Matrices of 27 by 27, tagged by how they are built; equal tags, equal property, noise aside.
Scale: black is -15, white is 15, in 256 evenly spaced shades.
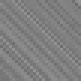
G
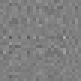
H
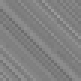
G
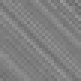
G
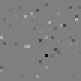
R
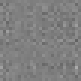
H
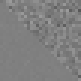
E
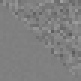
E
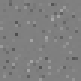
R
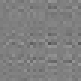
H
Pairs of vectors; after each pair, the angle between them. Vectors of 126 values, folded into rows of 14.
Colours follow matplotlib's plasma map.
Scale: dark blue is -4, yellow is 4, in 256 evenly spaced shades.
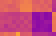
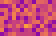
orthogonal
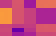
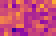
partly aligned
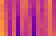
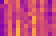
nearly opposite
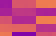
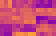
nearly opposite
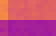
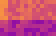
nearly parallel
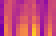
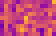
partly aligned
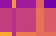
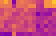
nearly opposite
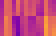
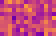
partly aligned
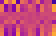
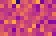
partly aligned
